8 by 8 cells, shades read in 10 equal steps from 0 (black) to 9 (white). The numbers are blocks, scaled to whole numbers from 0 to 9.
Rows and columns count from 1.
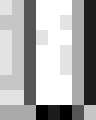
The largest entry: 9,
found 17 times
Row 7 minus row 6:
1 1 0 0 0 0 0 0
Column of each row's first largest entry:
4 4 5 4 4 4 4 8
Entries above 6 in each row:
5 5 5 5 5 5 5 1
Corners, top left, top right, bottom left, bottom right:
8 1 6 7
